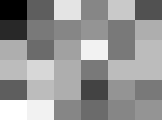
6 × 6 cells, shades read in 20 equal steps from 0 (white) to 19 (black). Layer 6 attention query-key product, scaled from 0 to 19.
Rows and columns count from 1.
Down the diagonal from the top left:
19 10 7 10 8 8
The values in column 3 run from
2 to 9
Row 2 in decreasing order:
16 10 10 9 8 6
